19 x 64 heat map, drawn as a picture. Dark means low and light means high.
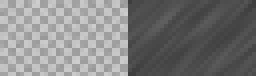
It is made of 1 by 2 panels. Panel 1,1: high, checkered. Panel 1,2: low, slanting up to the right, faint in contrast.
